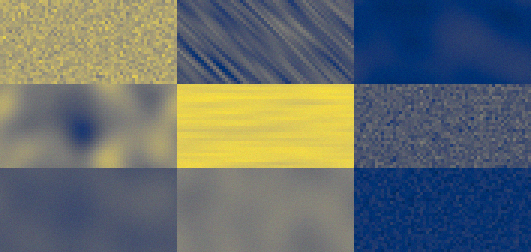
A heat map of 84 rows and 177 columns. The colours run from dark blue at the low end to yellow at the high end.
The table splits into 3 rows of 3 panels. Panel 1,1: high, fine-grained. Panel 1,2: low, slanting down to the right. Panel 1,3: very low, smooth, faint in contrast. Panel 2,1: middling, smooth, strong in contrast. Panel 2,2: very high, streaked across, faint in contrast. Panel 2,3: low, fine-grained. Panel 3,1: low, smooth, faint in contrast. Panel 3,2: middling, smooth, faint in contrast. Panel 3,3: very low, fine-grained, faint in contrast.
